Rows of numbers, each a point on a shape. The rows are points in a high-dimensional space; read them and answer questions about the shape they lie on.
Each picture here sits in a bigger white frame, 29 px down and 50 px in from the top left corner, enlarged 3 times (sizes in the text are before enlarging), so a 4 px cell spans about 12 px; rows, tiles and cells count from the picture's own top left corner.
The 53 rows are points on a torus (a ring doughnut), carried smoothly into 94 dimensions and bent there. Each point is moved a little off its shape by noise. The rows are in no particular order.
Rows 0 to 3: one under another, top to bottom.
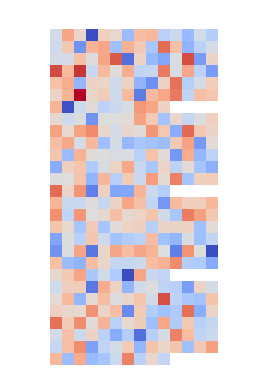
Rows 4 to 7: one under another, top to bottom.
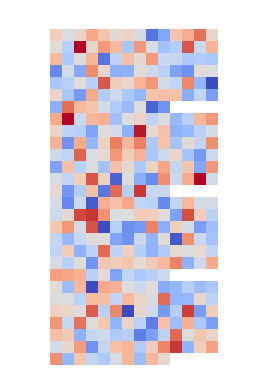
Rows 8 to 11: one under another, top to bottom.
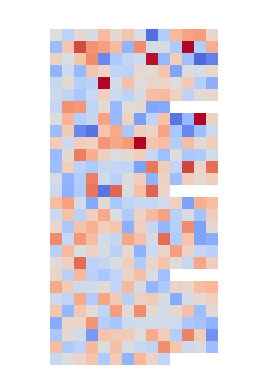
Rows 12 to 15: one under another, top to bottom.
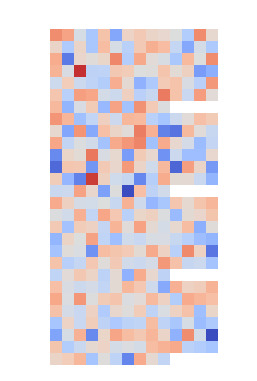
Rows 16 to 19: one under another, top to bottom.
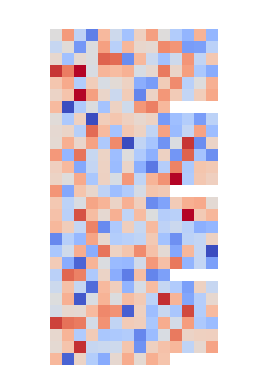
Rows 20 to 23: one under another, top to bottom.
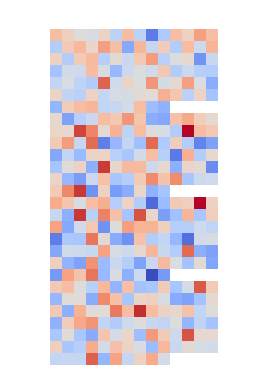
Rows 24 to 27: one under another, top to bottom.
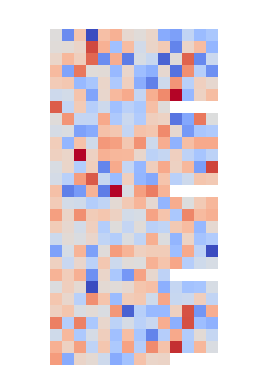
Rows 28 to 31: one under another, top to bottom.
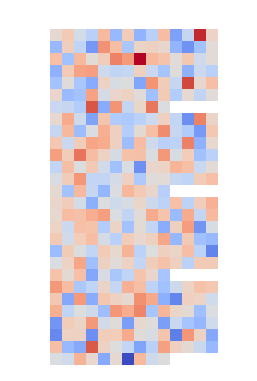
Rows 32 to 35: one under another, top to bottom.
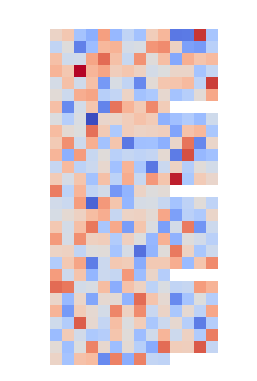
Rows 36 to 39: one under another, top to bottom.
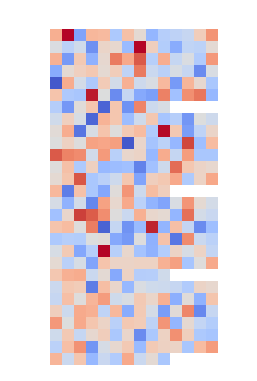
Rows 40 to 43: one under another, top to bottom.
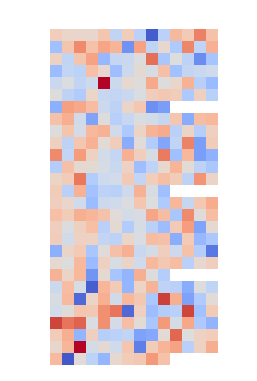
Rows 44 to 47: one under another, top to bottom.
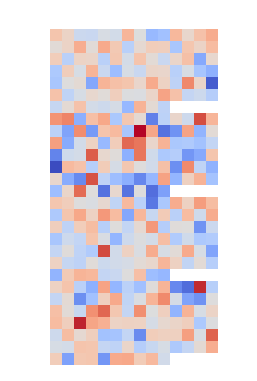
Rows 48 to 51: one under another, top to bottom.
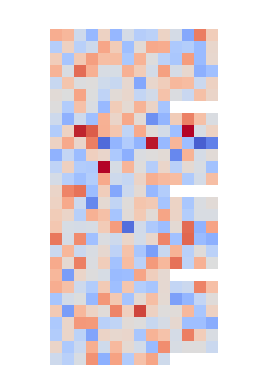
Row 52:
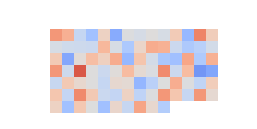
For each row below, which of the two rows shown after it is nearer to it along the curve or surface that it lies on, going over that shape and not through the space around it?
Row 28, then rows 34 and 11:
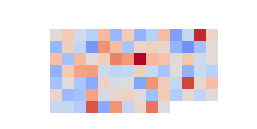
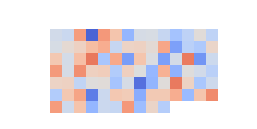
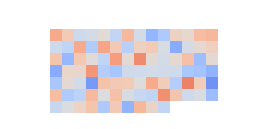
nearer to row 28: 11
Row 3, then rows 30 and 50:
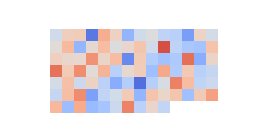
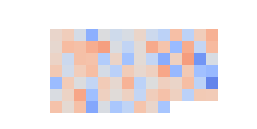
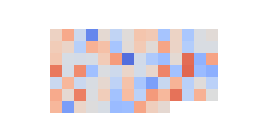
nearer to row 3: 30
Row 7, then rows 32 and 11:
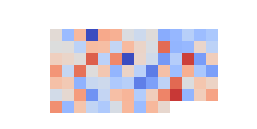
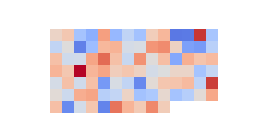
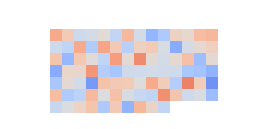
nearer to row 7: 32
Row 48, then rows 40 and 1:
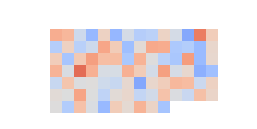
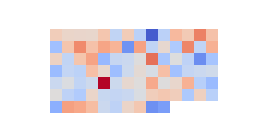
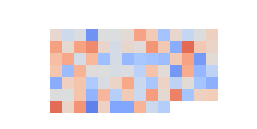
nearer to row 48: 1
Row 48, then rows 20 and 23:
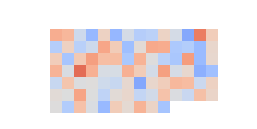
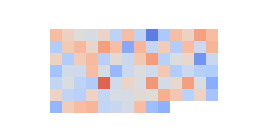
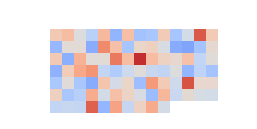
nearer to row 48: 23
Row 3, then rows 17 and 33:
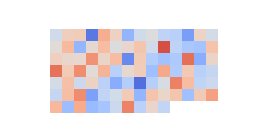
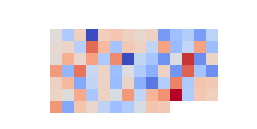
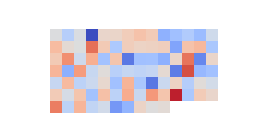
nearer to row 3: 17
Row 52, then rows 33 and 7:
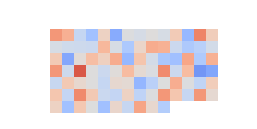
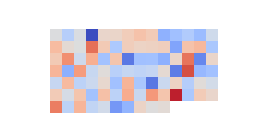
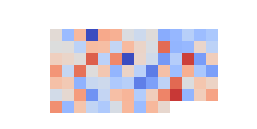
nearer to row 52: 33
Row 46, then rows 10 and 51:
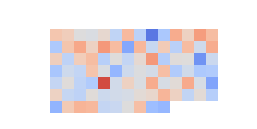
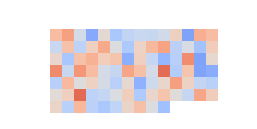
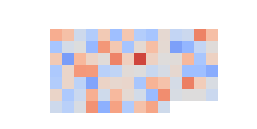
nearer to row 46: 51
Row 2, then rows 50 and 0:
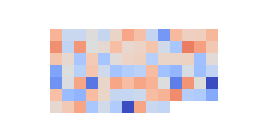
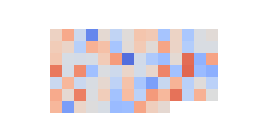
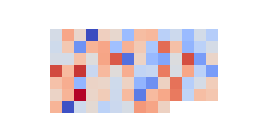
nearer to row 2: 50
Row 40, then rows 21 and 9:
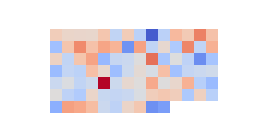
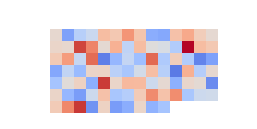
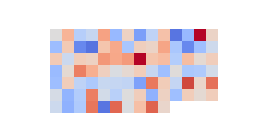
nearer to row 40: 21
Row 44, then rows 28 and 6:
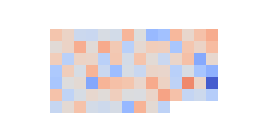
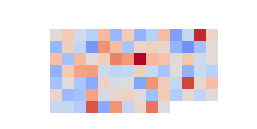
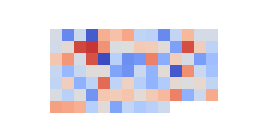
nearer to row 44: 28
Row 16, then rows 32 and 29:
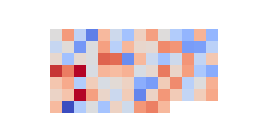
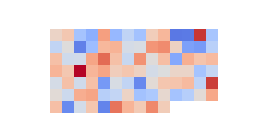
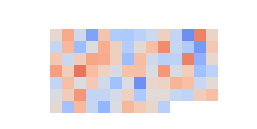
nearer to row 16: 32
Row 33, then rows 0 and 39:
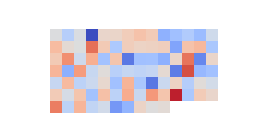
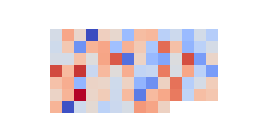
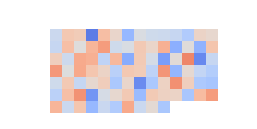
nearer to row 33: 0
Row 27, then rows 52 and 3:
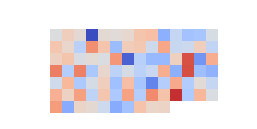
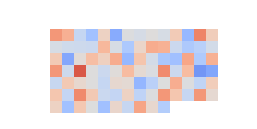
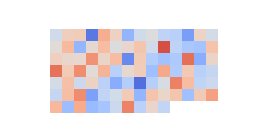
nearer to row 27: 52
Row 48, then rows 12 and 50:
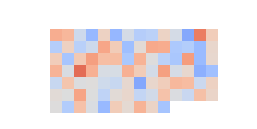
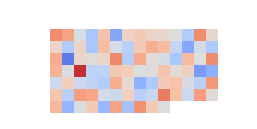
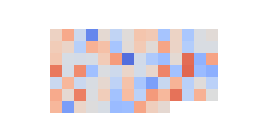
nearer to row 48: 12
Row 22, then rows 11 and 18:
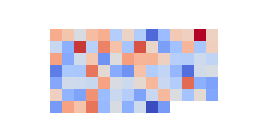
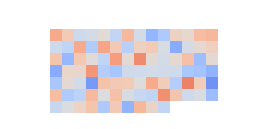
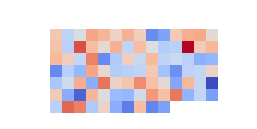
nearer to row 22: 18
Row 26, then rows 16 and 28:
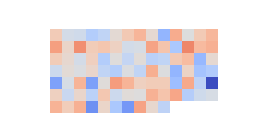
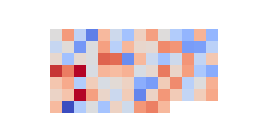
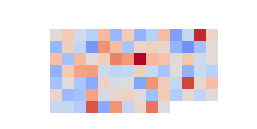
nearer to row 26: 28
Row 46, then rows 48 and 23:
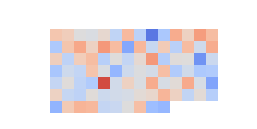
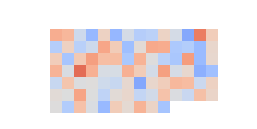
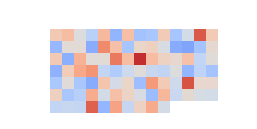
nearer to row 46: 23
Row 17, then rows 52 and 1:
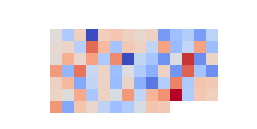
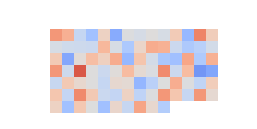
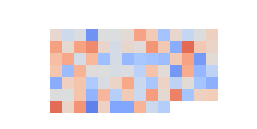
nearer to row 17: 1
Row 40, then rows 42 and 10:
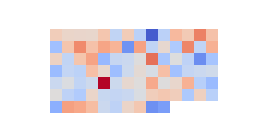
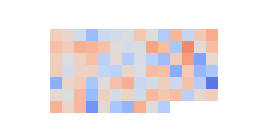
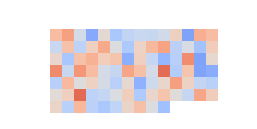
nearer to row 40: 42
